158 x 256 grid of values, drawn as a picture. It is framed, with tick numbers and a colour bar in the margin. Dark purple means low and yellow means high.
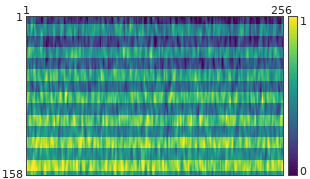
The ninth with the highest average is the bottom left. Horizontal stripes repeat 7 times down the table. The field climbs toward the bottom. The top right is the ninth with the lowest average. Overall the values sit about 50% of the way up the scale.
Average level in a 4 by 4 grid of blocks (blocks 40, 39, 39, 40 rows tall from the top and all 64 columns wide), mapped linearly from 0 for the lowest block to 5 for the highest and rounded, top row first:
1 1 0 0 / 2 2 1 1 / 3 3 3 3 / 5 5 4 4
